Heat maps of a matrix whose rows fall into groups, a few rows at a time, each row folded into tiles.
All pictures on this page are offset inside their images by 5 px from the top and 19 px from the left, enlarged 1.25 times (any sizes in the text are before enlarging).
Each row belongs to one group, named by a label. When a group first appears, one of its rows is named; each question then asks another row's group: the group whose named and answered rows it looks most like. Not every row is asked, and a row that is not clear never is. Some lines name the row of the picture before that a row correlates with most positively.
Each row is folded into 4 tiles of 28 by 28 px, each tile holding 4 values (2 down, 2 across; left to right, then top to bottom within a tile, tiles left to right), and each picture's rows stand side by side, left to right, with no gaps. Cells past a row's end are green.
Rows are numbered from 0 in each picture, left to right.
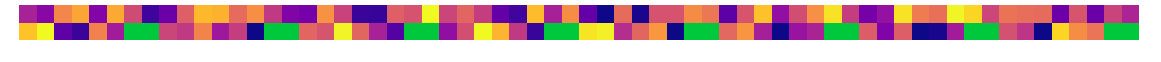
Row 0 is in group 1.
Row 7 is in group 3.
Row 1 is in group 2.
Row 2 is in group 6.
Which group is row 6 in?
2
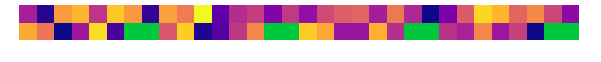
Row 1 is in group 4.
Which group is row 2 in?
1
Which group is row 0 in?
1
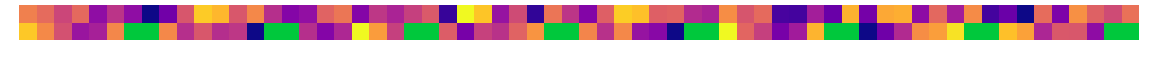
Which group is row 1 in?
2
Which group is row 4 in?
2
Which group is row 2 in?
3
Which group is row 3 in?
3
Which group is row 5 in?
4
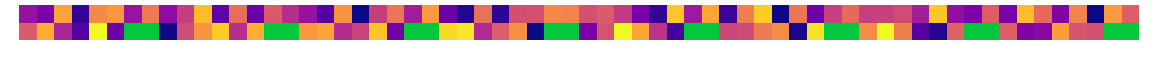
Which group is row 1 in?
3
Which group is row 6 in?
4
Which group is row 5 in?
3
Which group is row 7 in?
3
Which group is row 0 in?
1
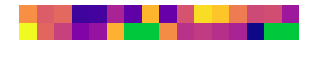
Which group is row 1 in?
2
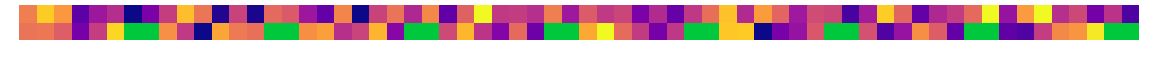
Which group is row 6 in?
6
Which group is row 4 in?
4
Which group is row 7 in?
3
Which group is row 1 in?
3
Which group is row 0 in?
4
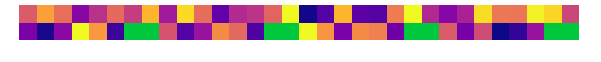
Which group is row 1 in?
6
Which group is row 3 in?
2
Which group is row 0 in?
6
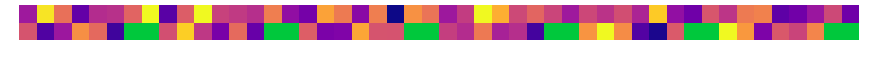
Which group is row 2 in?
3
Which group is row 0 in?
6
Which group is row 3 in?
2
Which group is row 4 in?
4
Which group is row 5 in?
4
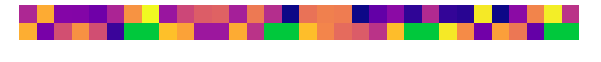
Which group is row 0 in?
6
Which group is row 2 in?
4
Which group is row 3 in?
1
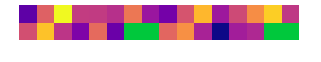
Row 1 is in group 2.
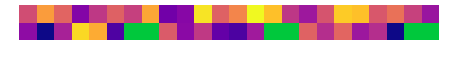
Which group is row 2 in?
2
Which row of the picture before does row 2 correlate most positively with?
0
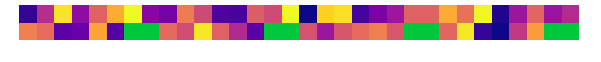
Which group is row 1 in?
6
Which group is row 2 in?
3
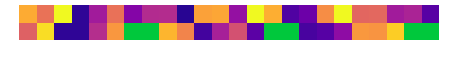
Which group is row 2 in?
3
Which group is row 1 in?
1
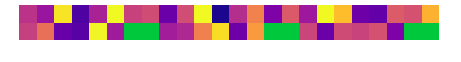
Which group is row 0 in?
1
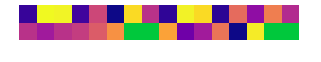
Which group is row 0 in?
3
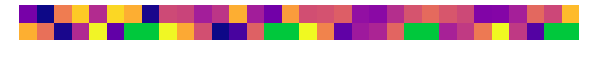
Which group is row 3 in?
6
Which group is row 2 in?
4
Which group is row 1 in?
4
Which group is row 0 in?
1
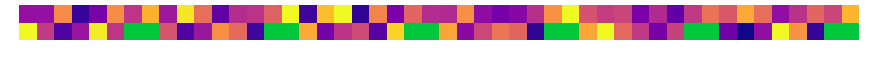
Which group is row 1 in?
6
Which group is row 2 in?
3
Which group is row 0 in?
1
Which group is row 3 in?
6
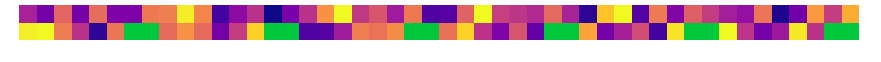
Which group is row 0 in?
4
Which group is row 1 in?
4
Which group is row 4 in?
3
